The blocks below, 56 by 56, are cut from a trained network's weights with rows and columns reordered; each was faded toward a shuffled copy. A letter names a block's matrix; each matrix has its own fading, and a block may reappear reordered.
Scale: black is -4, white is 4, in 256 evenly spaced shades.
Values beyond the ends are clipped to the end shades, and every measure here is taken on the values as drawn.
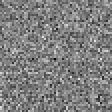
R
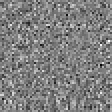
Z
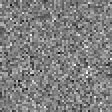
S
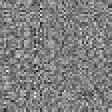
Z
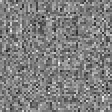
R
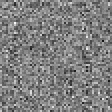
Z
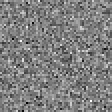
S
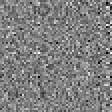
Z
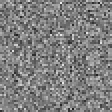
R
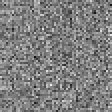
R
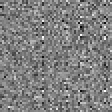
Z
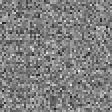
R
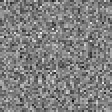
R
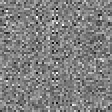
Z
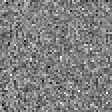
S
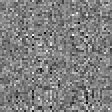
Z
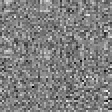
Z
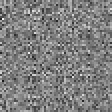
Z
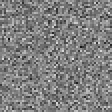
R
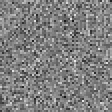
R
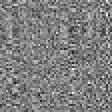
Z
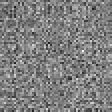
Z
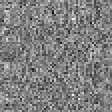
R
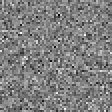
S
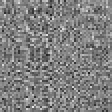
Z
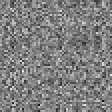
Z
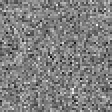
S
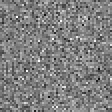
S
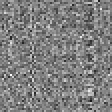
Z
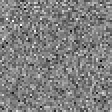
S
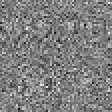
Z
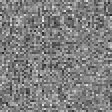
R
